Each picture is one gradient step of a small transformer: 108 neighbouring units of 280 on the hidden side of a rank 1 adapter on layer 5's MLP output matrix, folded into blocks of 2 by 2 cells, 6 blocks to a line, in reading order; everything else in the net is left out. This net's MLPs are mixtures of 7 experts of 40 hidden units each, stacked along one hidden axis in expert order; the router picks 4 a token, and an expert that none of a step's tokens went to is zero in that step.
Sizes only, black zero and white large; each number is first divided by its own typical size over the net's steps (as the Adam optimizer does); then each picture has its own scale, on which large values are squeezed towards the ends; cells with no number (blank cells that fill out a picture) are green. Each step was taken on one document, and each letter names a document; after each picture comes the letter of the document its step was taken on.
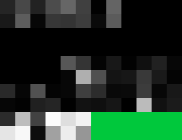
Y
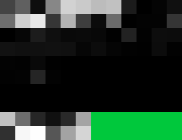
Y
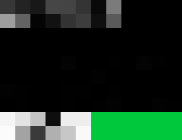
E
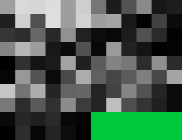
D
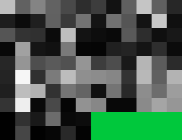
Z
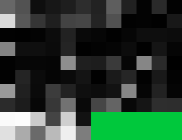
Y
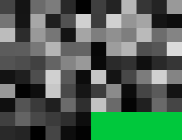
D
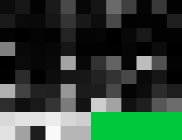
E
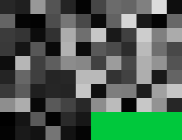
D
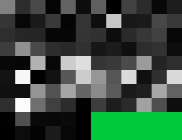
Z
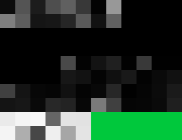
E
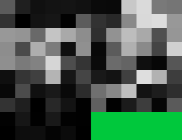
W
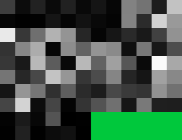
Z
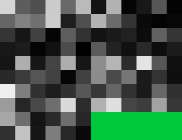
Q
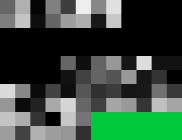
E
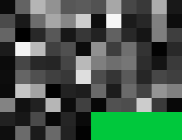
D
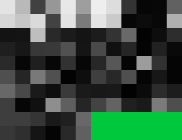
Y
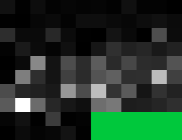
Z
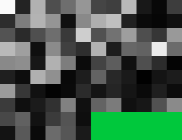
Q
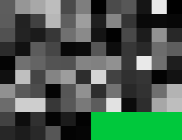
Q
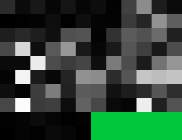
Z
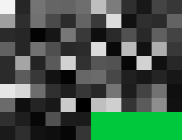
Q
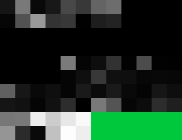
E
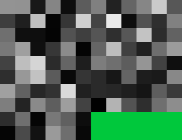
D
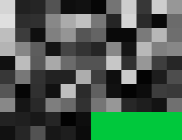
Q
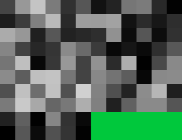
W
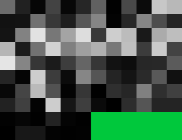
W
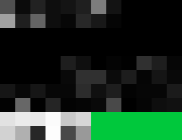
E
